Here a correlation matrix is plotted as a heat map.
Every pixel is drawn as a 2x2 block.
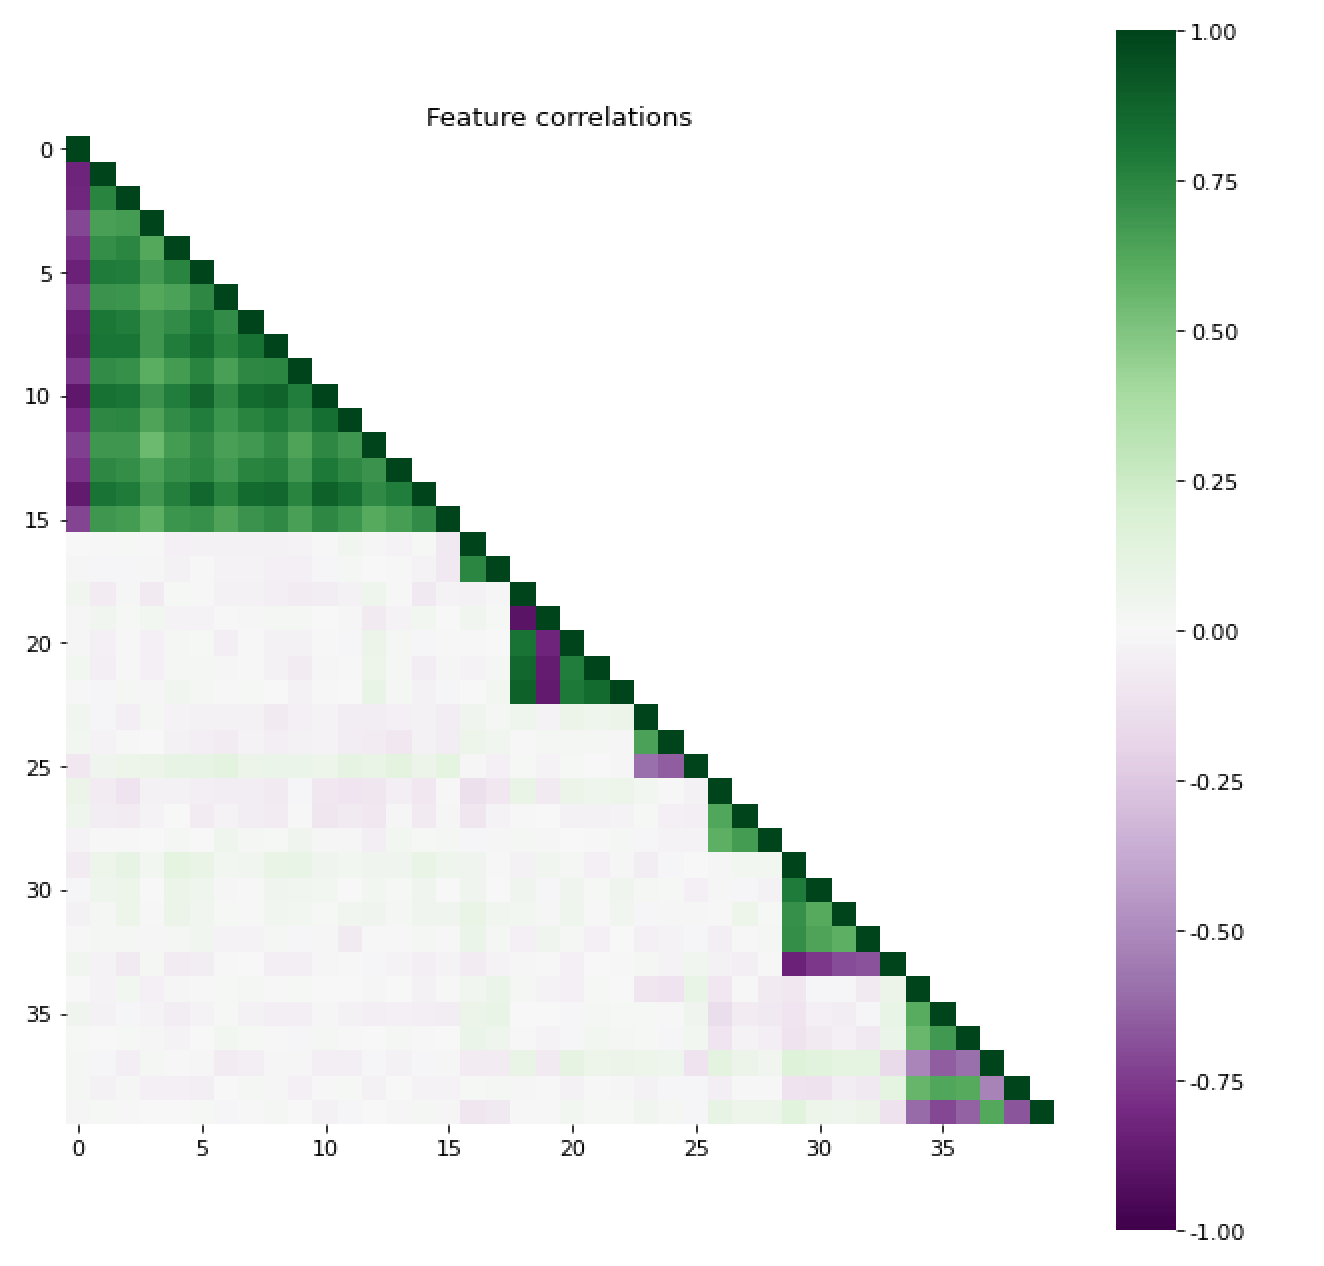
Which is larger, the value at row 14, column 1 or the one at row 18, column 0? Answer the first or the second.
the first
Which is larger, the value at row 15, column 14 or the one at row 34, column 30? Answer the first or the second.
the first
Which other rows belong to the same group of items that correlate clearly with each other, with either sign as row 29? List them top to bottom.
30, 31, 32, 33
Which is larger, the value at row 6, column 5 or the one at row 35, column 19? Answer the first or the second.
the first
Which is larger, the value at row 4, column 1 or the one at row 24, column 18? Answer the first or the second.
the first
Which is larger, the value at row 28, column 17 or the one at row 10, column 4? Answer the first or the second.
the second
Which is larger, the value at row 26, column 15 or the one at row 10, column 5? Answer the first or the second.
the second
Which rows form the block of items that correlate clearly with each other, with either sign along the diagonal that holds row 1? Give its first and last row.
0 to 15
